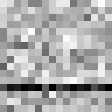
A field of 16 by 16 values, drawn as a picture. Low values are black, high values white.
On average the colour sits 70% of the way up the scale. Row 13 differs from the rows beside it. Most values sit high, with a long tail of low ones.
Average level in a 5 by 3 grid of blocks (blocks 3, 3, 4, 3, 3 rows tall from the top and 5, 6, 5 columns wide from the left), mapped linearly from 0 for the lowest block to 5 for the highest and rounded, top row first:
5 4 5 / 5 5 4 / 4 4 4 / 0 2 2 / 4 4 4
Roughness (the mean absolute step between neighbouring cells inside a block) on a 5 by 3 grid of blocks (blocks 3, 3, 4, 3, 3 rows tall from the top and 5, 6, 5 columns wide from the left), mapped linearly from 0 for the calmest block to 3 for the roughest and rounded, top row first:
112 / 110 / 211 / 232 / 121
